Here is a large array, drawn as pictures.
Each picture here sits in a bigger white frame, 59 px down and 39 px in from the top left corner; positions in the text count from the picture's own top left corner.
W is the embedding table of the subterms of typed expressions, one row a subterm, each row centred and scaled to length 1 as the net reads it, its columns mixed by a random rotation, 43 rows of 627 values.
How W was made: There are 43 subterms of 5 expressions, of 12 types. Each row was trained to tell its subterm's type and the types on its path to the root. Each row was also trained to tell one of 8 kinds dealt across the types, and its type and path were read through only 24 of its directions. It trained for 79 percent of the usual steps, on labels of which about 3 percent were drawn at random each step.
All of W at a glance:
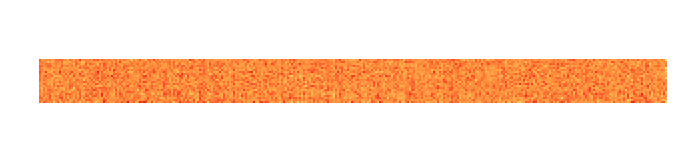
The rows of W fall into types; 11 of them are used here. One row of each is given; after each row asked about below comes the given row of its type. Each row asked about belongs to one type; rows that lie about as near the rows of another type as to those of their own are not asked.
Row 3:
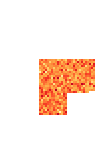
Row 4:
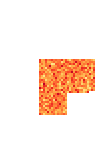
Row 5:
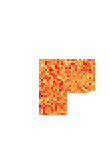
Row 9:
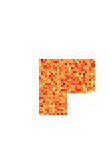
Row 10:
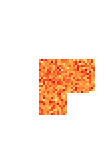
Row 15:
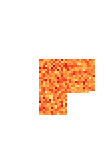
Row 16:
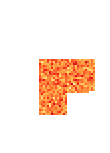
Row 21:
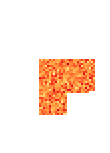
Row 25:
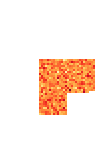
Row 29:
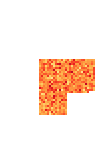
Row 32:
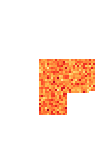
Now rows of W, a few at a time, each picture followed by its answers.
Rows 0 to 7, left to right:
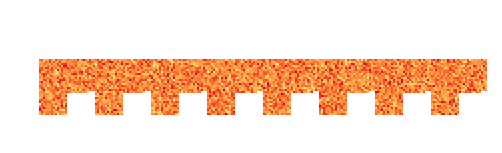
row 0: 15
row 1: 9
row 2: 29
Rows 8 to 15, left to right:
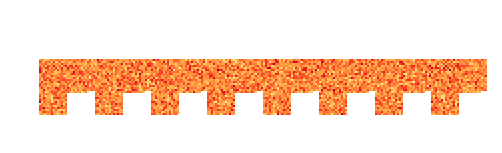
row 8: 15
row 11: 21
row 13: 21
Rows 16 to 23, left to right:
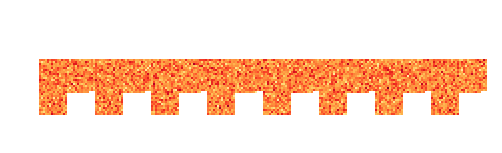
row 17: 16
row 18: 21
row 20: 25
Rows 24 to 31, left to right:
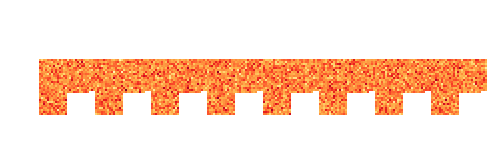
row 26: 29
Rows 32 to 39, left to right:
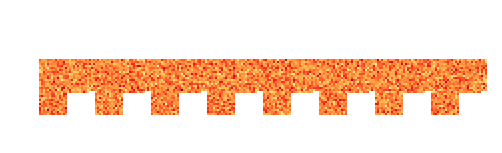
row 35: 32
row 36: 15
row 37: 4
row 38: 9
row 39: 10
